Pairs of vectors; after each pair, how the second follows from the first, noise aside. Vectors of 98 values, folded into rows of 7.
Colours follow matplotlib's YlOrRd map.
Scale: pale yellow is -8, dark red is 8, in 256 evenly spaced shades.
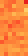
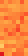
reversed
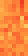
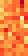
scaled up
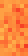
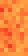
reversed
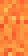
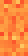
reversed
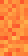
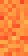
copied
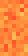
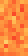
reversed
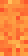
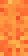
copied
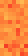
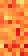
scaled up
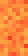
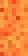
reversed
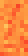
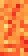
scaled up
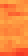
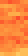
negated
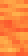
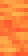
copied
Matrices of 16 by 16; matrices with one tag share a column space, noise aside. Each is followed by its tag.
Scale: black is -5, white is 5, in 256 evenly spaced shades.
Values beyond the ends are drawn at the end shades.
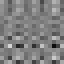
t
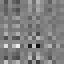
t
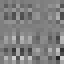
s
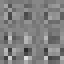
s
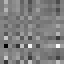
t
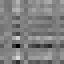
t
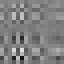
s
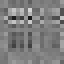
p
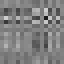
p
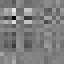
p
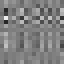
p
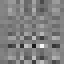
t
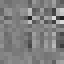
p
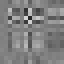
p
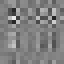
p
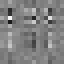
p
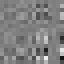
s
